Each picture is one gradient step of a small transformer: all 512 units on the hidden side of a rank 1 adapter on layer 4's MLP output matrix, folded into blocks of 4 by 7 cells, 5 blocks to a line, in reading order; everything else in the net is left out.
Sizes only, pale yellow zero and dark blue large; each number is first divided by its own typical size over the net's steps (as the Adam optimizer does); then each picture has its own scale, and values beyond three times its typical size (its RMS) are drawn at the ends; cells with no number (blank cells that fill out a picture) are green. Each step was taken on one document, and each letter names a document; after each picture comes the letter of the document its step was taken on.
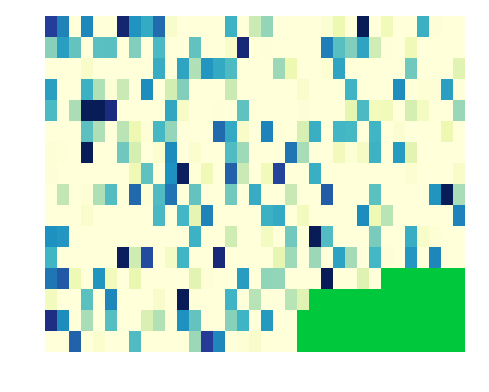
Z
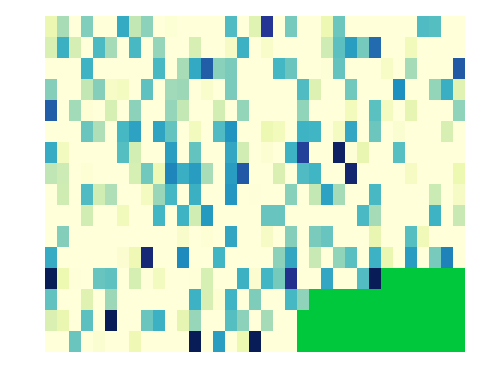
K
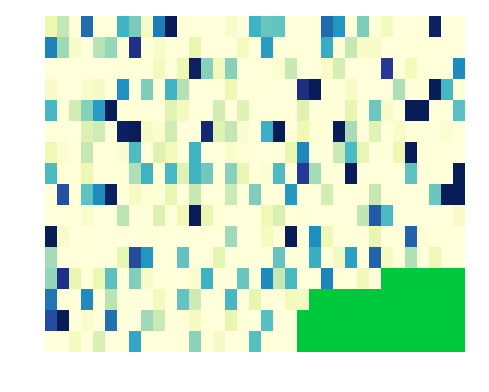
Z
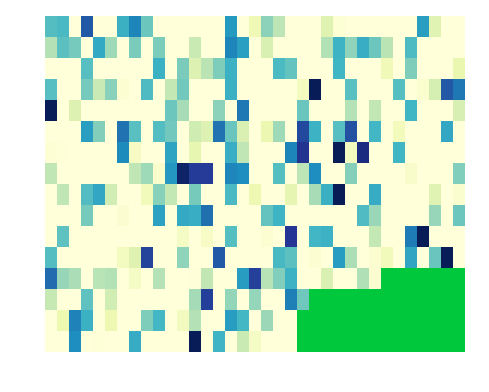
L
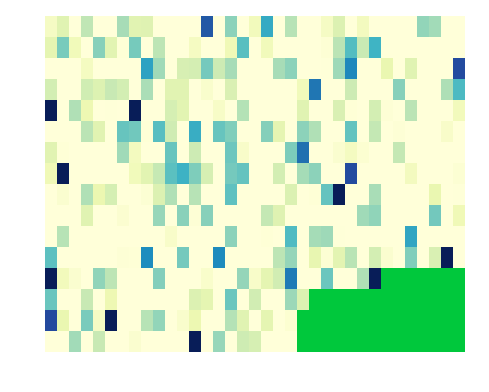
K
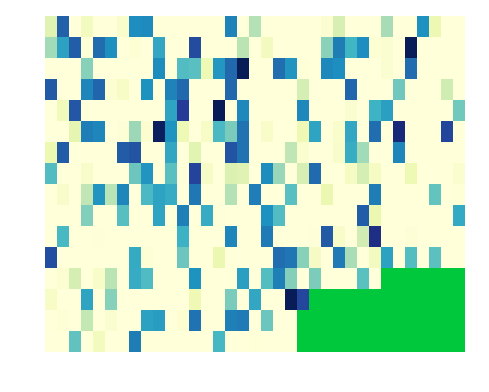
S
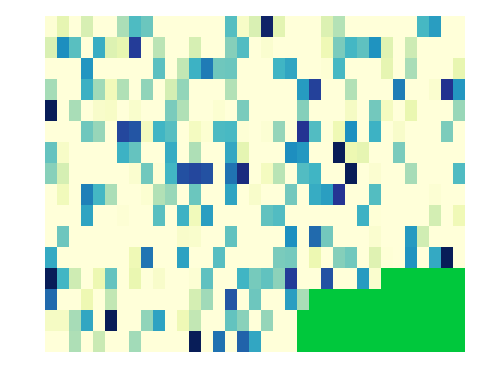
L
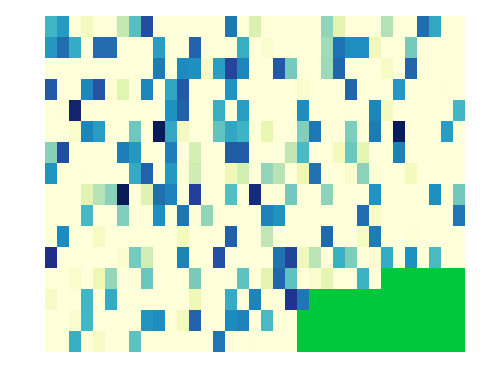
S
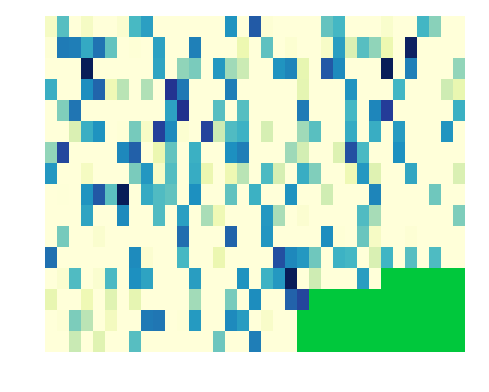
S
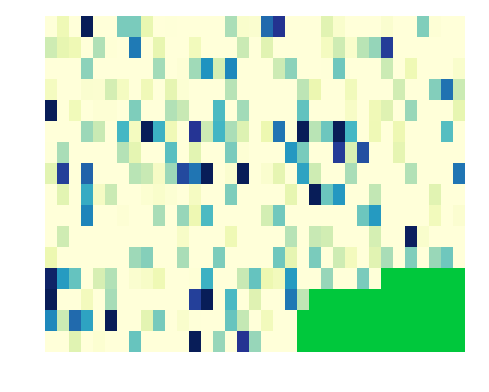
L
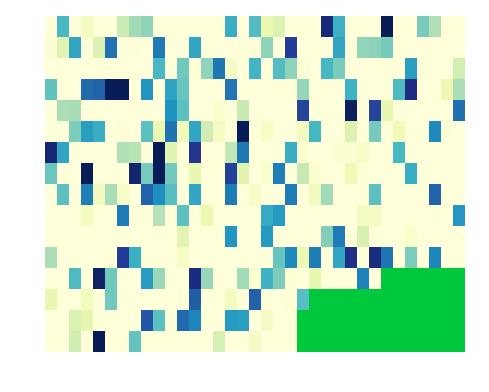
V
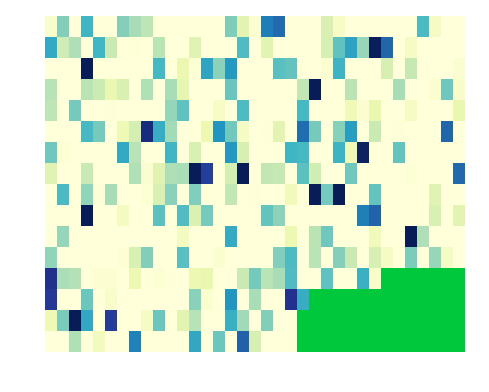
L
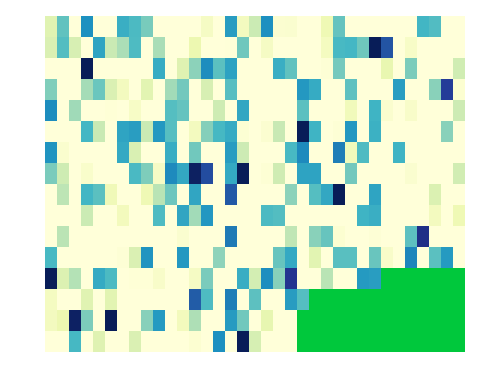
L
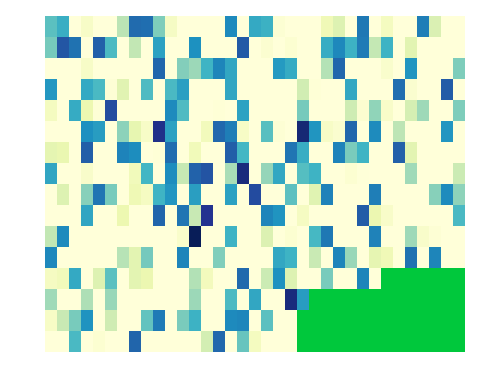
Z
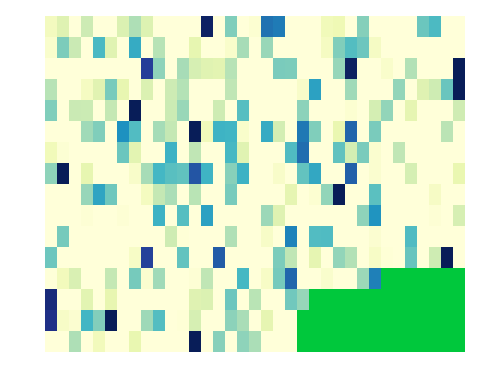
K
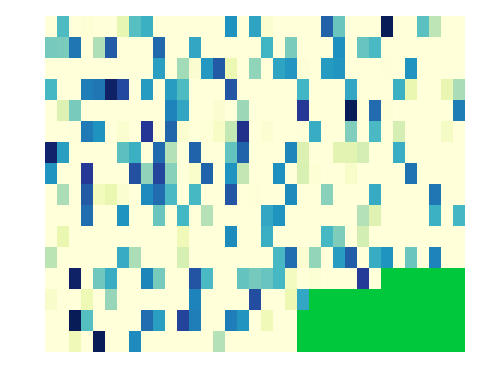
V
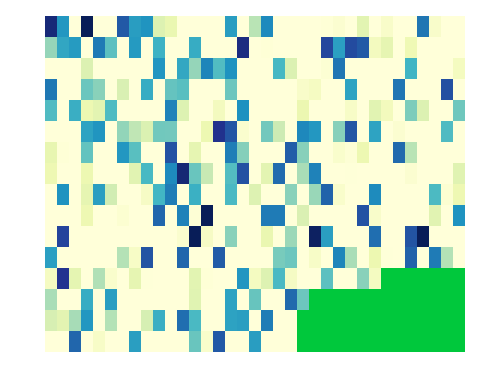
Z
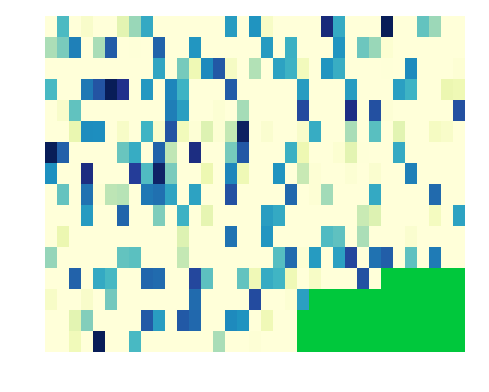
V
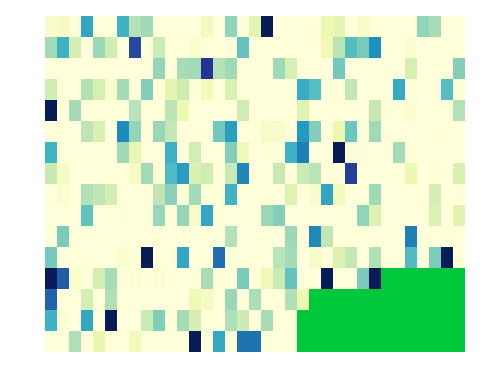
K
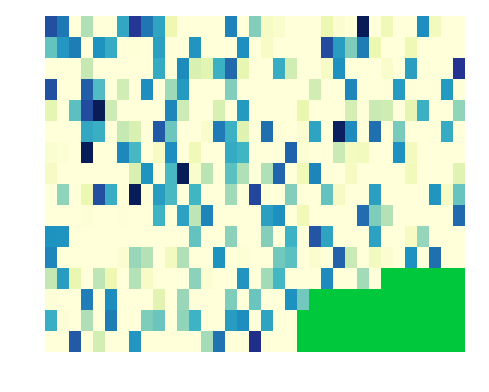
Z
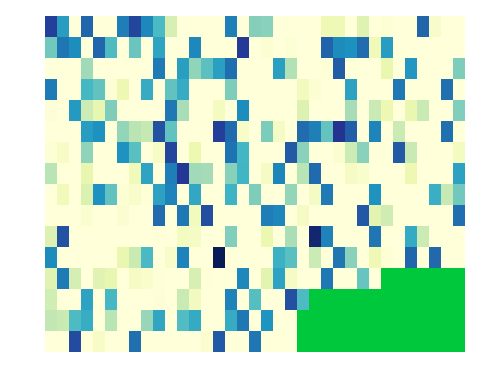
Z
